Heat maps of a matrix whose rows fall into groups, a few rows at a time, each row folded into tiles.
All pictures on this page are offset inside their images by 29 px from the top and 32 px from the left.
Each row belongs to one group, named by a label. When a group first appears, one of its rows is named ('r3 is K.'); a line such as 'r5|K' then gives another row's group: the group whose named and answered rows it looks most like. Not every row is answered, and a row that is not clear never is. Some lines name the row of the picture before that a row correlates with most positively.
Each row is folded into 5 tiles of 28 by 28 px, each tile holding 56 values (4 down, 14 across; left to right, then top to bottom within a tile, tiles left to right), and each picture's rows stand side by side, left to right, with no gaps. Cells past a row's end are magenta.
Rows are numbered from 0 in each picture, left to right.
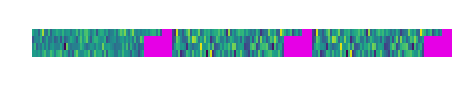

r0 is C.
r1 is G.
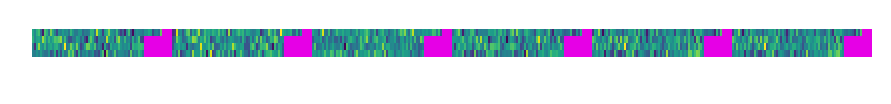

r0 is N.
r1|G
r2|C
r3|N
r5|N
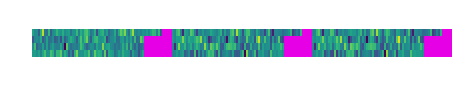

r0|C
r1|N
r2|N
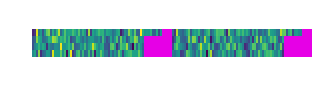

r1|G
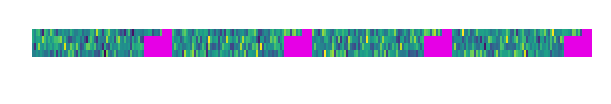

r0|N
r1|C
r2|C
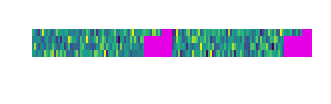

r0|C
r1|G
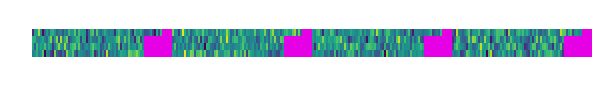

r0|N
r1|C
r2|N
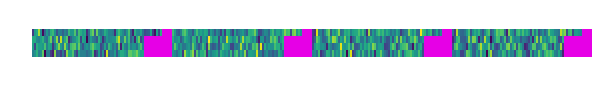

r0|N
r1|C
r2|G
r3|G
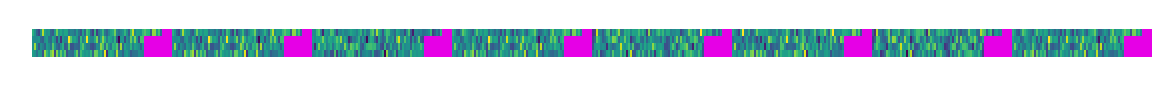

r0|C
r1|C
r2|N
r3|C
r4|G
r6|G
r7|C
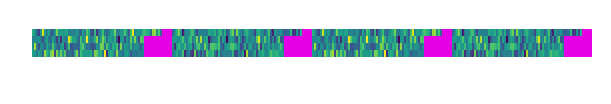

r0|C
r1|N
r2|C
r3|N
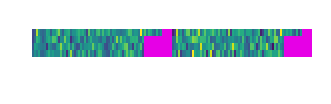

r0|G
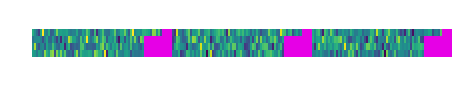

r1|G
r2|N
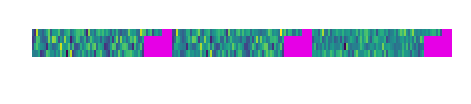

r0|G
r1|G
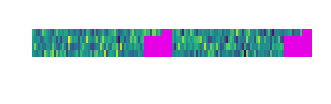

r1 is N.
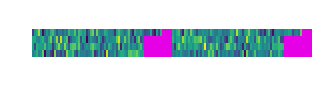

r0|N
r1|N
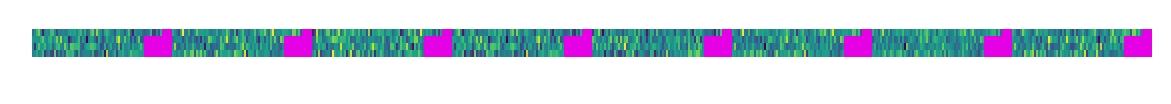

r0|N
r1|C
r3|N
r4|N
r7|C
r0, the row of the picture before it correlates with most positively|0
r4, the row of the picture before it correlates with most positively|0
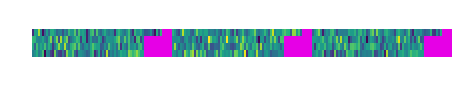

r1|C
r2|N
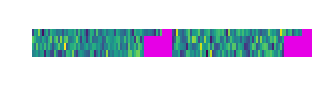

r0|N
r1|G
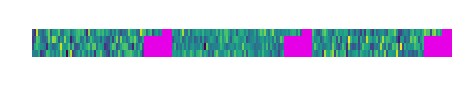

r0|G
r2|C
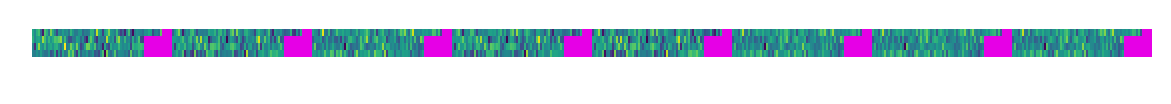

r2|C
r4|N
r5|C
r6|C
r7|C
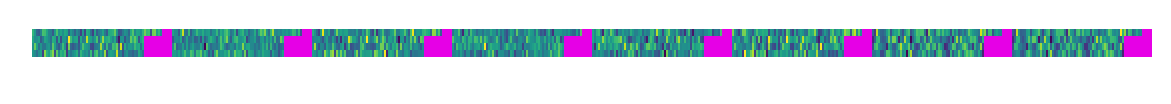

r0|C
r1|C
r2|C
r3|N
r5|C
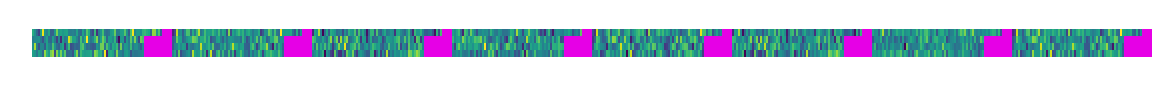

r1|G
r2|N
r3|N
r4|G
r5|N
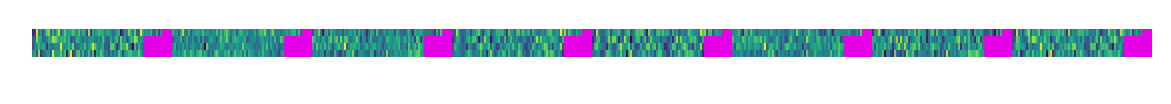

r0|G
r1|C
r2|N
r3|G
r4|G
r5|N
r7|G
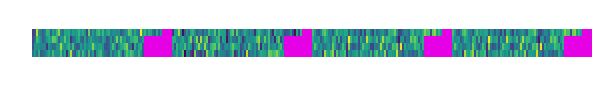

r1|N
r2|C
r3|C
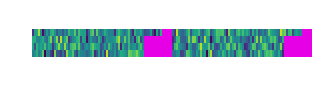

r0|N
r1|G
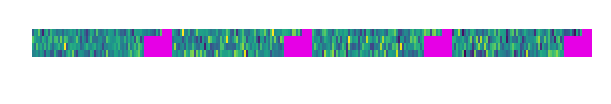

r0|N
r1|C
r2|C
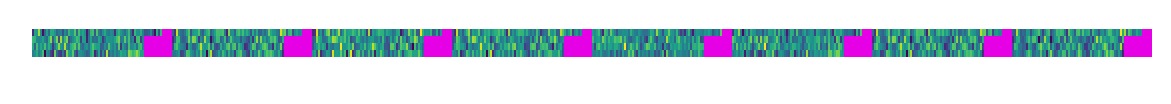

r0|N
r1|G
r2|G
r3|G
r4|N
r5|N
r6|G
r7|G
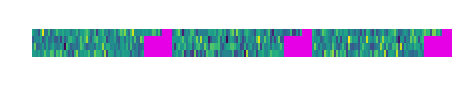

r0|C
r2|C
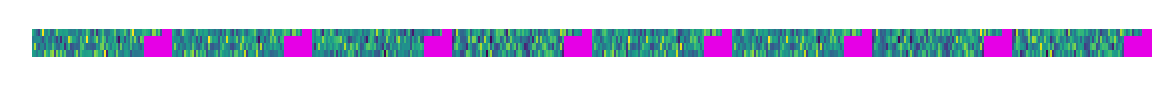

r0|C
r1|C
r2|N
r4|C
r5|C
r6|G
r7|G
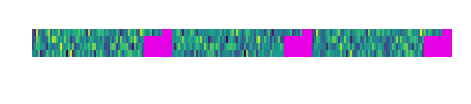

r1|N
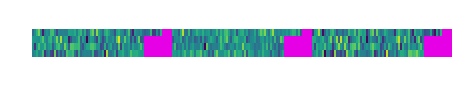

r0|N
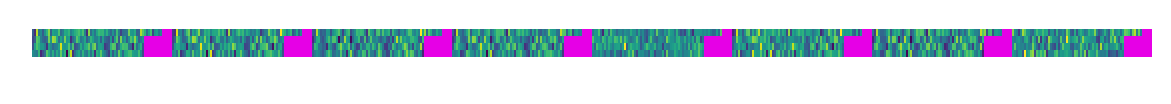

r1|G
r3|G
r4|N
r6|G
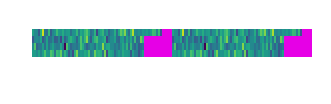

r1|C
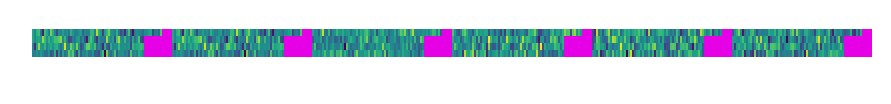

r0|N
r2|C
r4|G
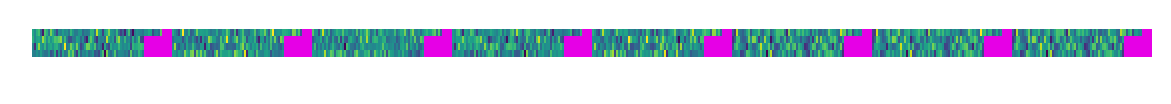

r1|C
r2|C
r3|N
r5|G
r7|G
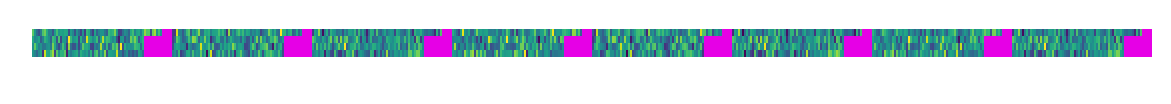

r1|G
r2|N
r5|N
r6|C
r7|N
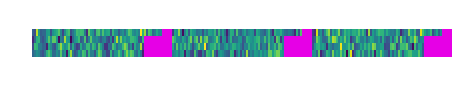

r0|G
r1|N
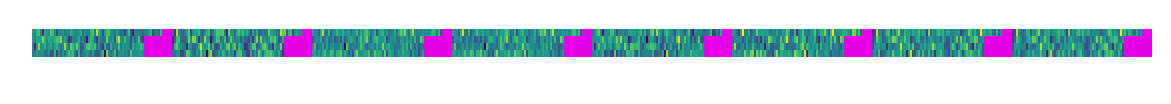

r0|N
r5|C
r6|G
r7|G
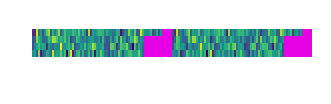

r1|G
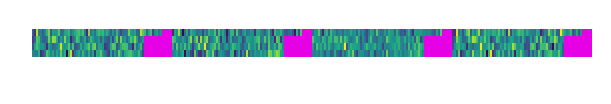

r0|G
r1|N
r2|N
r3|G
